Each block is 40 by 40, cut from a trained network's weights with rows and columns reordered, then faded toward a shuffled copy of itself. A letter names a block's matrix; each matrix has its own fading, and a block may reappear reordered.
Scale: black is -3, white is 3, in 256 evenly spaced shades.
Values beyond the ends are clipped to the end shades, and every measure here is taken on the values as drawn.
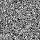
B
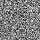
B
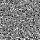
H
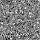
H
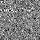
H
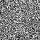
B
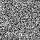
B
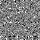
H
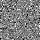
H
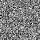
B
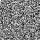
B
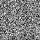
B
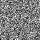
B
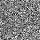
B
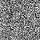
B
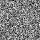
B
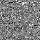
H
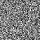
B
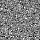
H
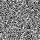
B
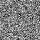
B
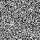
B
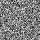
B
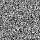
B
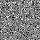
H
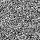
B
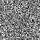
B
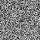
B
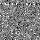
H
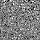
H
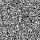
B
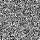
B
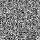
B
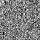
B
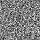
B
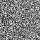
B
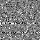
H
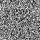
B
